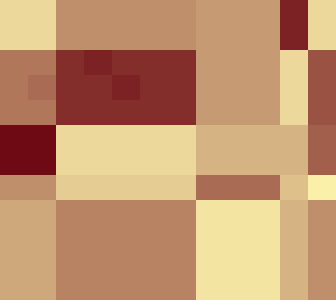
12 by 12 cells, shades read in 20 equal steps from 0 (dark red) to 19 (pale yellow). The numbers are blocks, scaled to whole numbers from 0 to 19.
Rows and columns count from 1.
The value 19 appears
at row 8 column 12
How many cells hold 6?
3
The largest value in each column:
17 17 17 17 17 17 17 18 18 18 17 19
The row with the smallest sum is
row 4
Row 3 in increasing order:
2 3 3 3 3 6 9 9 12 12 12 17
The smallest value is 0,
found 4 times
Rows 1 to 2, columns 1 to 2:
17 17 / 17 17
